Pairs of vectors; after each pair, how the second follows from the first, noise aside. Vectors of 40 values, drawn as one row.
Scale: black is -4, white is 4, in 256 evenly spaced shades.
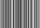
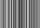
reversed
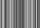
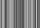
copied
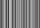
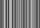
copied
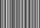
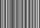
copied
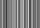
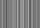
shrunk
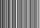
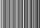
reversed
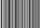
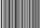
copied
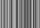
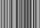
copied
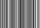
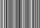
reversed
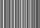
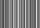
reversed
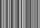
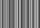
reversed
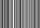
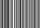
copied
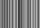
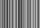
copied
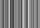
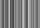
copied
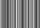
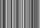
reversed
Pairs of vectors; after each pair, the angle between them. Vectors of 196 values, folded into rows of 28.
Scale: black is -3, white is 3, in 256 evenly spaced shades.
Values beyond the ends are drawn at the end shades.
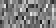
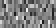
nearly opposite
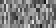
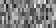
nearly opposite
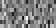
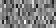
orthogonal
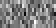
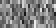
nearly parallel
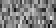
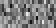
orthogonal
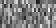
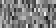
nearly opposite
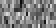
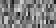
nearly opposite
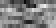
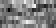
nearly opposite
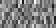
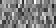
nearly parallel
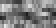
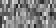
orthogonal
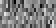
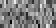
partly opposed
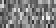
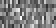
partly aligned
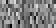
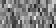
partly opposed
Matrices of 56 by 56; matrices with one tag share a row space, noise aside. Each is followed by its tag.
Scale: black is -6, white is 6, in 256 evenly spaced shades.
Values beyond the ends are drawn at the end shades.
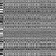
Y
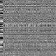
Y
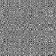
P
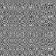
P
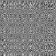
P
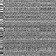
Y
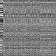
Y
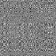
P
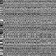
Y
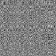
P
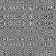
P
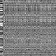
Y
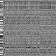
Y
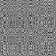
P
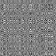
P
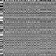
Y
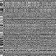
Y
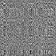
P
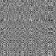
P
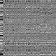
Y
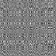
P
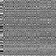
Y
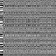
Y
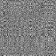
P
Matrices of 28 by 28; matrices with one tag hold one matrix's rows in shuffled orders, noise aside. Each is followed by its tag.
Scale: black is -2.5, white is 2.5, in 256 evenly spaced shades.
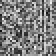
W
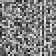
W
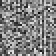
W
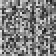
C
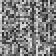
C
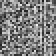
W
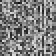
W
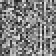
W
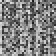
C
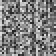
C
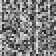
C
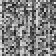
C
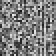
W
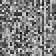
W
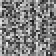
C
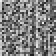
C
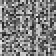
C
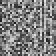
W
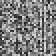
W
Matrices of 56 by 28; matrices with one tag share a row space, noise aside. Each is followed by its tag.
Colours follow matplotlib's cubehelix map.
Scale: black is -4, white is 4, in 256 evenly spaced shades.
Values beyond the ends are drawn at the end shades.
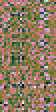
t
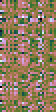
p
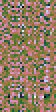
t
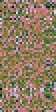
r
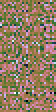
r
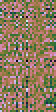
r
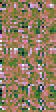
p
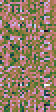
t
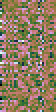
p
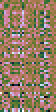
t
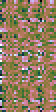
p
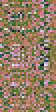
t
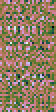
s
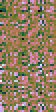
p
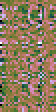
p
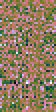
r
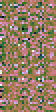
p
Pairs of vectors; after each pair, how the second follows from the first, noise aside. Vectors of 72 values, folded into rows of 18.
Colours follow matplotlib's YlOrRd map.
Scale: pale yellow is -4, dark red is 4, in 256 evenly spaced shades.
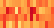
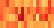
reversed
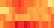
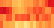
negated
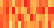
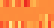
partly zeroed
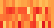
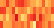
shuffled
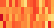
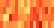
shuffled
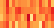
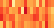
reversed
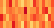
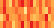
negated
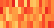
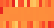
partly zeroed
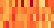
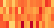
reversed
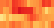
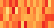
shuffled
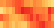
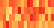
shuffled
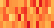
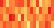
negated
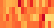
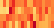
reversed
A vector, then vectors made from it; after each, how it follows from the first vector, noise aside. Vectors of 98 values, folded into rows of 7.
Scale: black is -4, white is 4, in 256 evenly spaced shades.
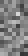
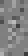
partly zeroed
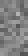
shrunk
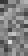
reversed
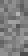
shrunk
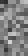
reversed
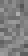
shrunk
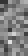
reversed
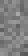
shrunk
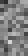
reversed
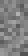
shrunk
